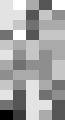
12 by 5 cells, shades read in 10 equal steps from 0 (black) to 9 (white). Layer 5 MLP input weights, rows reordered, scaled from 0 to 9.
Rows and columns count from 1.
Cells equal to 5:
9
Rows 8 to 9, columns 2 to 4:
6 6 5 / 5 8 6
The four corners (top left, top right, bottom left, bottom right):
8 9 0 3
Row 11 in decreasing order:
8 8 4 3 3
